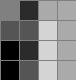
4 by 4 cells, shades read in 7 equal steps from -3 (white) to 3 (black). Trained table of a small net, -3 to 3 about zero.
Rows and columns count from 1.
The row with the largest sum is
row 3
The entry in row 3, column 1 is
3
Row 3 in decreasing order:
3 2 -1 -2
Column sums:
7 6 -7 -4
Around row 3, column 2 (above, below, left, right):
1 1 3 -2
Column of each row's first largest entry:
2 1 1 1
